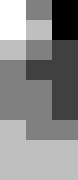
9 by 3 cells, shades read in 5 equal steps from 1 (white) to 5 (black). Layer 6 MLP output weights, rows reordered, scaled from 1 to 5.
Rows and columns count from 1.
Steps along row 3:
up up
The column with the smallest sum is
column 1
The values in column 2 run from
2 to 4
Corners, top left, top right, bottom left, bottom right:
1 5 2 2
